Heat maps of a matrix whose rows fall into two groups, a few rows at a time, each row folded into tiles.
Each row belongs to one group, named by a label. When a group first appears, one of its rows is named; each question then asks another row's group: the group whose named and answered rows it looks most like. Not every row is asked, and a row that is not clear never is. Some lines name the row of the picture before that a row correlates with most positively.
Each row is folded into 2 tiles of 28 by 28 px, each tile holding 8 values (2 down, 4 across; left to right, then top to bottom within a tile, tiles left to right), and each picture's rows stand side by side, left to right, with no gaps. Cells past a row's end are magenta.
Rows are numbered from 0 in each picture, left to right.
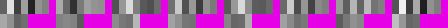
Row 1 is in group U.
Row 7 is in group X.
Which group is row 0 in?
X
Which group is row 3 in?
X
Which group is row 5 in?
X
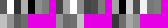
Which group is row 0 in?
X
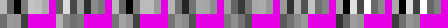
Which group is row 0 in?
U
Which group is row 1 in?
X
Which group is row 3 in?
U
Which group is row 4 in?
U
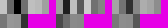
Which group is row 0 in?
U
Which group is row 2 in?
U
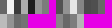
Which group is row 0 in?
X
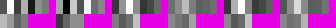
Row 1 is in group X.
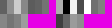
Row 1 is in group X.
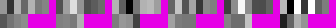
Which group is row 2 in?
U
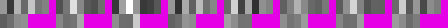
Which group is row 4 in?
X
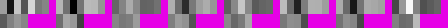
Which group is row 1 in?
U
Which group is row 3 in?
U
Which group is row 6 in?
U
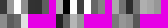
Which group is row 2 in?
U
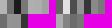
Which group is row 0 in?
U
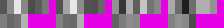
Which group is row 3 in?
U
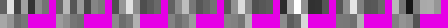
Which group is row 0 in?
X
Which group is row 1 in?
X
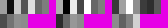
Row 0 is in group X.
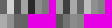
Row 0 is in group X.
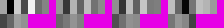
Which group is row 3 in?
U
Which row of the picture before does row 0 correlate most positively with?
1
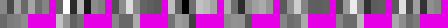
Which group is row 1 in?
X
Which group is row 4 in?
U
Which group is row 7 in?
X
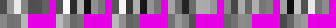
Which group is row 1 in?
X
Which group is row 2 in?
X
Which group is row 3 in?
U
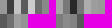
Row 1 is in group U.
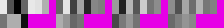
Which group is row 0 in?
U
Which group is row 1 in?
X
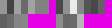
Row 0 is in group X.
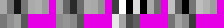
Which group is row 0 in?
U
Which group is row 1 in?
U
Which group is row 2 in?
X
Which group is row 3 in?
U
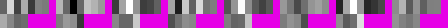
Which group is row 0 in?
X
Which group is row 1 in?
U
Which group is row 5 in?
U
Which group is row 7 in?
X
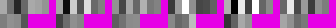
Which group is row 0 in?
U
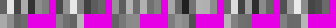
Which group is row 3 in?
U
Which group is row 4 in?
X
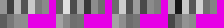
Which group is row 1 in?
X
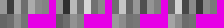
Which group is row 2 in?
X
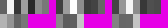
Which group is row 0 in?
X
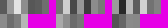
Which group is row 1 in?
X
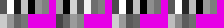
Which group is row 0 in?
X
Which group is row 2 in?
X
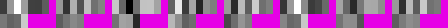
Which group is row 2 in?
U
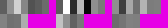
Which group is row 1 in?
X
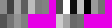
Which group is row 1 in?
X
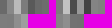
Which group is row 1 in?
X
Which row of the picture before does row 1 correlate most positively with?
1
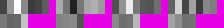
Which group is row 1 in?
U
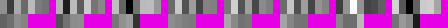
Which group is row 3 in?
X
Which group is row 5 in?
X
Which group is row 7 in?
U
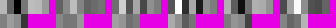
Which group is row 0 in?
U
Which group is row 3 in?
X
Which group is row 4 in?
U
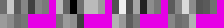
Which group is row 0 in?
X
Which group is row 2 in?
X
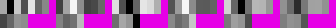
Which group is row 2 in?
U
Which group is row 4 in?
U
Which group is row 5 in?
U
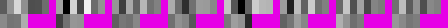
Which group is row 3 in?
U
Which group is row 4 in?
U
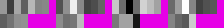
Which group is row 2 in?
U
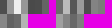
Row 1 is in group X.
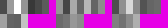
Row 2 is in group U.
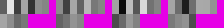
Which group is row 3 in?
U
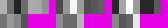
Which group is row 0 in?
U
